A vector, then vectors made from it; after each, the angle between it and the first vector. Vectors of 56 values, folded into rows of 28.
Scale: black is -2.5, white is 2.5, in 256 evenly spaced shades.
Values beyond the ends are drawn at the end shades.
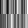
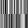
partly opposed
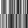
nearly opposite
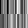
nearly parallel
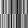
partly opposed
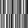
partly opposed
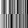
nearly opposite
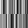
nearly opposite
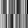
nearly opposite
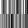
nearly opposite
